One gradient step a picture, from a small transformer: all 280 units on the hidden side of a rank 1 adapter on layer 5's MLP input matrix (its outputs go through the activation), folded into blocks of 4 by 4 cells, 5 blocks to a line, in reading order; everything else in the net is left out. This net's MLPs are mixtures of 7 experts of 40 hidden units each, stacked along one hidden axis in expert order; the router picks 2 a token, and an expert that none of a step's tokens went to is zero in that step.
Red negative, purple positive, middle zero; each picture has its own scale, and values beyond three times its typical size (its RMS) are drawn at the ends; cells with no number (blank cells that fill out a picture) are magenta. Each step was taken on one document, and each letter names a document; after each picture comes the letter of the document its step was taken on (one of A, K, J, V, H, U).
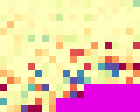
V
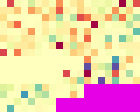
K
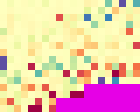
V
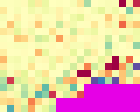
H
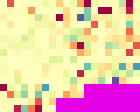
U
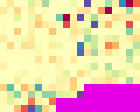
U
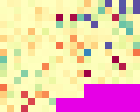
K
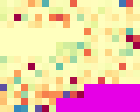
V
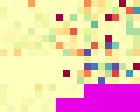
K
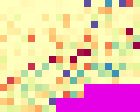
V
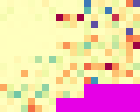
U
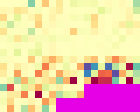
H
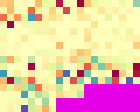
H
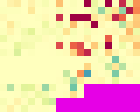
K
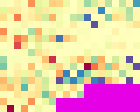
H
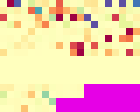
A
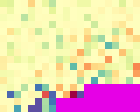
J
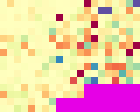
U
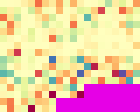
H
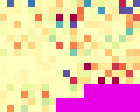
K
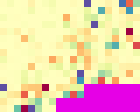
V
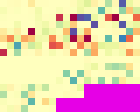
A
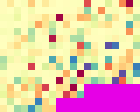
V
